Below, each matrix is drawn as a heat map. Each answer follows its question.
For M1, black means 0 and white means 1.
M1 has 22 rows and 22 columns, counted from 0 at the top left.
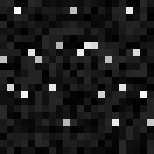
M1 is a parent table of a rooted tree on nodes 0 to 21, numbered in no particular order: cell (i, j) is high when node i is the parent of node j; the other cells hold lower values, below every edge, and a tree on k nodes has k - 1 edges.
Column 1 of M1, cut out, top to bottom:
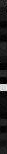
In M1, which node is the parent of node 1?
12
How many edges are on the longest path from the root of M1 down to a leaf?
3
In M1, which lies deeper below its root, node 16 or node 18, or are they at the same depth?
the same depth
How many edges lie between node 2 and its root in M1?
3
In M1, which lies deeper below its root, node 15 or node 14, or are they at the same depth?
the same depth
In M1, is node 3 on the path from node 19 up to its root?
no
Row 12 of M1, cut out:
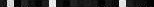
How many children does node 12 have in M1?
3
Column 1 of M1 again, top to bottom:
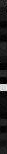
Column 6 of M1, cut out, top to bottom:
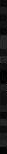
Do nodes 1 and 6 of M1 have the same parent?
no
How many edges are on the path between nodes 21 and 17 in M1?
1
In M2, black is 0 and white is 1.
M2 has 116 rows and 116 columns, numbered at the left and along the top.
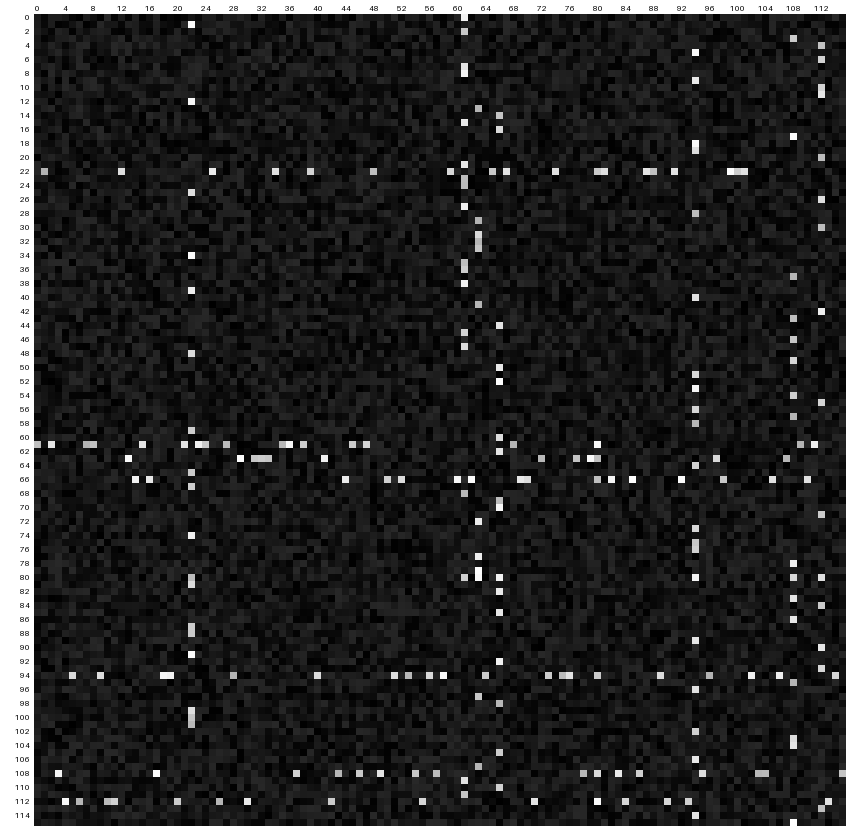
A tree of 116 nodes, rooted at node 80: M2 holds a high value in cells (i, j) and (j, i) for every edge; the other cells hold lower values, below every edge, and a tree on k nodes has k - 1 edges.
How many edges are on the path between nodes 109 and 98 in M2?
4
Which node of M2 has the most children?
94
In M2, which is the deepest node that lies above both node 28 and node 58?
94
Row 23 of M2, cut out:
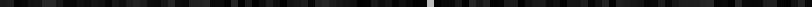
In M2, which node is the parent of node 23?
61
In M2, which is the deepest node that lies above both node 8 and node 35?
61
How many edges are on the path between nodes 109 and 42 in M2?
4
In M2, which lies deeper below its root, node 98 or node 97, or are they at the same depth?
the same depth
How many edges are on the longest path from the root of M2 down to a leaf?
2
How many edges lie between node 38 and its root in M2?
2
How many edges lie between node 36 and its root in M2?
2
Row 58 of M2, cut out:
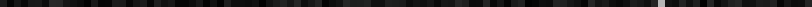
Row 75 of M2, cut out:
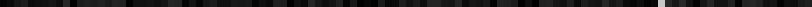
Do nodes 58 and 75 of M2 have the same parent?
yes
